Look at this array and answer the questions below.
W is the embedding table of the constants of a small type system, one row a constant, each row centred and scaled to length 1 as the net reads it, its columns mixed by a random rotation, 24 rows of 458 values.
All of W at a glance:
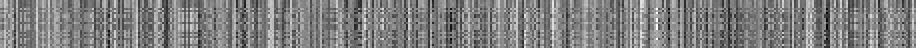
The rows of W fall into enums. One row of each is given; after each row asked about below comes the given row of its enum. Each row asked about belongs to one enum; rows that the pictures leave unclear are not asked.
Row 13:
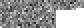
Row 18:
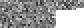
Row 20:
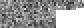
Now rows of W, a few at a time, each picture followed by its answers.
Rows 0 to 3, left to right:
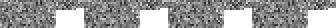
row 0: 18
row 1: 18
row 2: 18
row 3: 18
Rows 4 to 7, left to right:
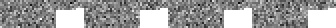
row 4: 13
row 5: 18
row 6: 13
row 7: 20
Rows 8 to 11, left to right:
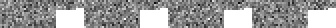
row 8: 20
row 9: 13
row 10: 13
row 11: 18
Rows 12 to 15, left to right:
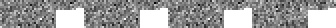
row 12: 13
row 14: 13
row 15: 20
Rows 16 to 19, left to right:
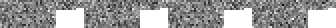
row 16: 18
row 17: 20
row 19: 13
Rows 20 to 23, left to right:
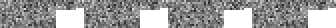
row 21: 20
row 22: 18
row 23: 20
